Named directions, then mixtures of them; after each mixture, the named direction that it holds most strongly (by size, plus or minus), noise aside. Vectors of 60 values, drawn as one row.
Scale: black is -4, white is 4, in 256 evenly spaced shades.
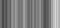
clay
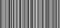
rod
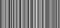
rod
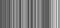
clay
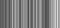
clay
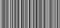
rod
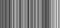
clay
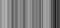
clay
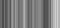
clay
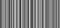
rod
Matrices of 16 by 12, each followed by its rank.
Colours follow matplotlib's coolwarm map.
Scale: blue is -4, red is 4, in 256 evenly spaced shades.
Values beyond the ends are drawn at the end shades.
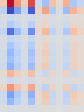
one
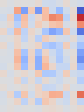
two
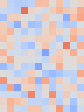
full rank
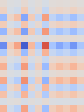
one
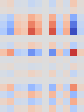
one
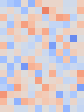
full rank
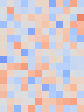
full rank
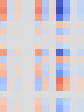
one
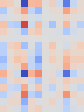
two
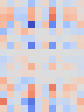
two
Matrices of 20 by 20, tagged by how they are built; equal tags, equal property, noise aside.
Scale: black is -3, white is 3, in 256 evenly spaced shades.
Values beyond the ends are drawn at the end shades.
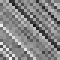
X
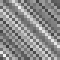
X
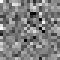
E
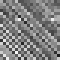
X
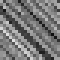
X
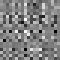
E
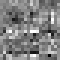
E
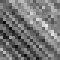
X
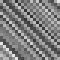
X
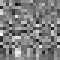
E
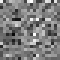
E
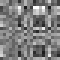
E
